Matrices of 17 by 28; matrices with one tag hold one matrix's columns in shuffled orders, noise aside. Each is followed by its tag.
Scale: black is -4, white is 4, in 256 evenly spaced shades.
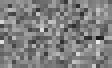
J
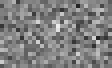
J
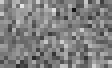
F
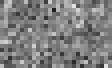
F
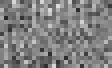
F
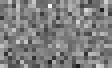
F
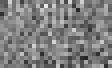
F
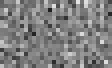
F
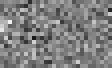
J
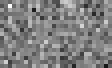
F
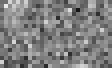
F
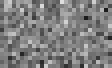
F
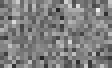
F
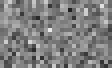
F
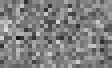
J
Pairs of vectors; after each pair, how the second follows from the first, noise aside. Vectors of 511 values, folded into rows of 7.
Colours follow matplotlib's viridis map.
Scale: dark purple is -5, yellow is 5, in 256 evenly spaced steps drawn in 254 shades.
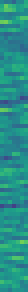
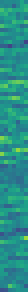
wrapped around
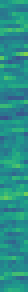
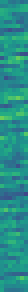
negated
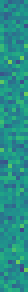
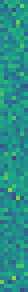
wrapped around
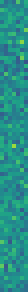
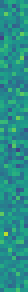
wrapped around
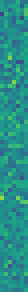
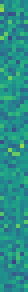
wrapped around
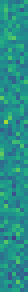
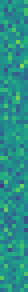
wrapped around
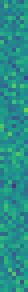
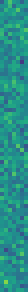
wrapped around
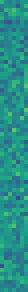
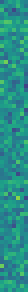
negated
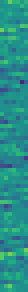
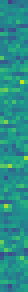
negated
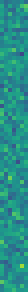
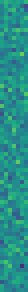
negated
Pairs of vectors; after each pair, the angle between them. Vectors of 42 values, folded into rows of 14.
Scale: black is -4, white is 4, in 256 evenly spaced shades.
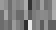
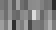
partly opposed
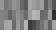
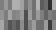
orthogonal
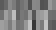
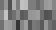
orthogonal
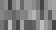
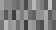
orthogonal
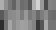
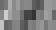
partly opposed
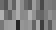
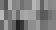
partly aligned
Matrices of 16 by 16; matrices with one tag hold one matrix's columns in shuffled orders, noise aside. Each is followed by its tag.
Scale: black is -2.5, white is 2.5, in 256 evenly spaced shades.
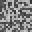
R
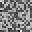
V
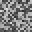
V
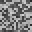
V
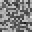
R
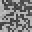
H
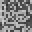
H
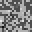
H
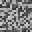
V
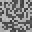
R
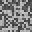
H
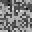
H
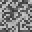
V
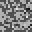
V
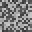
V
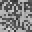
H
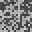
H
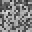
H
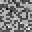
V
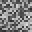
V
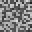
V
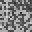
H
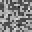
H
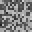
H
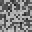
H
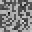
H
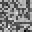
R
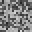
H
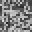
H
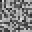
R
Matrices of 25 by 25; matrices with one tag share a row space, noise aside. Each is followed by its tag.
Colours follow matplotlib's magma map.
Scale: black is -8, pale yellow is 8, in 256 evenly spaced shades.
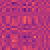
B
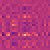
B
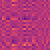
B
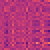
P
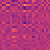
B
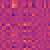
B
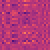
B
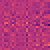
P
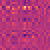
B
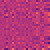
P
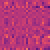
P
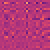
P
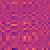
B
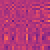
P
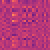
B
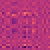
B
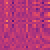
P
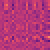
P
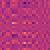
B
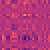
B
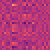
B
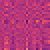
P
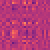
B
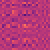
B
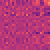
P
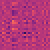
B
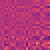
P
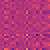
P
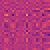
P
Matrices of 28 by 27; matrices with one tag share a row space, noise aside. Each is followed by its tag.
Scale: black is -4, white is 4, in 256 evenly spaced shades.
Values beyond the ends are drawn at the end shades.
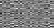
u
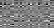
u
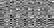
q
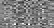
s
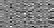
q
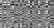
u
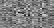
s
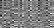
u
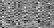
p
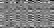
q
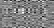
s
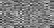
u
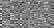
u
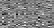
p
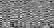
u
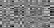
u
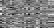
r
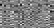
u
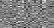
s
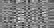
s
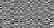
u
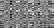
q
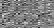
p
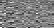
r
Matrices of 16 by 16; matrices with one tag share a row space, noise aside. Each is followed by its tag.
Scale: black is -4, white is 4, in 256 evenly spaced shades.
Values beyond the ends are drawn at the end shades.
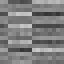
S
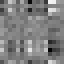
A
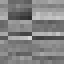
S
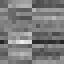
S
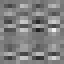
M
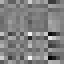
A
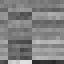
S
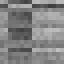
S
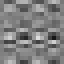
M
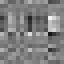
A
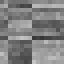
S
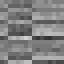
S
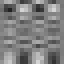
M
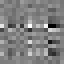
A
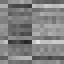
S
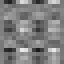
M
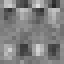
M
